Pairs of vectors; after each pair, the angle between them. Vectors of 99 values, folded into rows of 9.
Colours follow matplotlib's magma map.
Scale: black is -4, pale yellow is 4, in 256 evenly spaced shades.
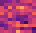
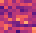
nearly opposite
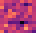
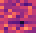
nearly parallel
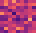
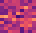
orthogonal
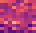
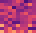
nearly opposite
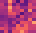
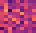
partly opposed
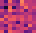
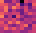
partly opposed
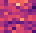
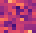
partly aligned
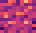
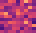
nearly parallel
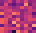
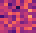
partly aligned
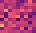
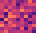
nearly parallel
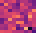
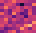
orthogonal
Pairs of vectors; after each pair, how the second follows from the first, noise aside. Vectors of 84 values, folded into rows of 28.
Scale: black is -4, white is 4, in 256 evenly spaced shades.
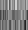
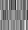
sign-scrambled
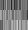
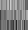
reversed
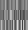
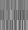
shrunk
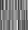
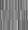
shrunk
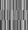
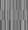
shrunk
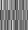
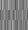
shrunk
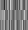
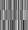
reversed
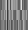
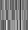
reversed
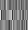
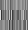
sign-scrambled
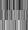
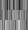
copied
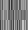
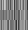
reversed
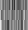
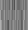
shrunk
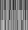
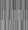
shrunk
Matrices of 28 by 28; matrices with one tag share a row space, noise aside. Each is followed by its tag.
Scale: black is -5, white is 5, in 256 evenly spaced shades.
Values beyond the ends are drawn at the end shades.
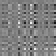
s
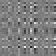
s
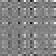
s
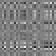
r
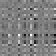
s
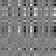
s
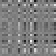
s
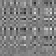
r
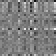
s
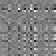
s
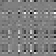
s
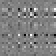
s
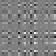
s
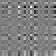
s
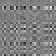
r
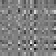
s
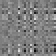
s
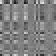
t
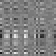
t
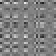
t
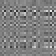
r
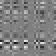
t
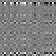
r
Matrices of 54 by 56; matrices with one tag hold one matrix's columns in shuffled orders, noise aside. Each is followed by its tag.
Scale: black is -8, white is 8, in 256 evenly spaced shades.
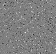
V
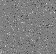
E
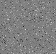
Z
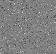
E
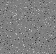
Z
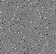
V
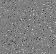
Z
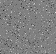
E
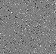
E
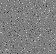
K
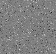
K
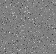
V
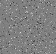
V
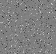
E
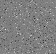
Z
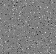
V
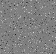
V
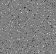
E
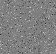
V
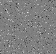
E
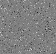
K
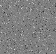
K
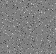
E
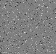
V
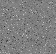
Z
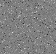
V
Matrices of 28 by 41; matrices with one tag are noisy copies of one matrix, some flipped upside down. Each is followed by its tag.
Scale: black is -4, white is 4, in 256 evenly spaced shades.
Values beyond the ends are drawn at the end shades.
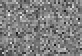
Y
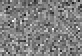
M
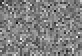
Y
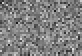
Y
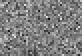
M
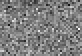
M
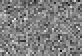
M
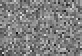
Y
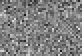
M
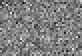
Y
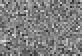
M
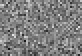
M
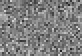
M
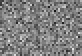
Y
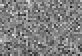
M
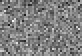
M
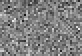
M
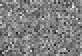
Y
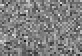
M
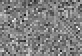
M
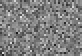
Y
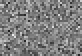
M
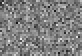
Y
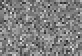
Y
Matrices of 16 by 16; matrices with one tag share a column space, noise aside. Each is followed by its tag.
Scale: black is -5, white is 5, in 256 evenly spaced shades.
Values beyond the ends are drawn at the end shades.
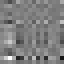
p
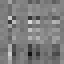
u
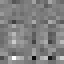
p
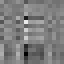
u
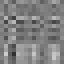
u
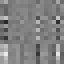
u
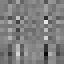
u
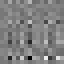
p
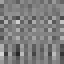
u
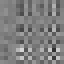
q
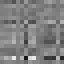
p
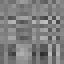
u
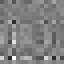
p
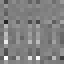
p
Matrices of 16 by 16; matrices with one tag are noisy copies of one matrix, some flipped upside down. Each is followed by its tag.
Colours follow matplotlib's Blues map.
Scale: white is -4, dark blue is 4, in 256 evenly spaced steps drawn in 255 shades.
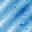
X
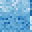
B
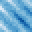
X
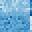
B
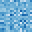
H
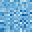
H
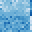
B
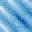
X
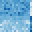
B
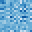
H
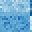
B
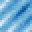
X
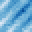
X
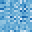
H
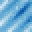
X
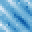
X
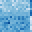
B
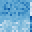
B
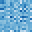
H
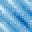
X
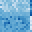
B
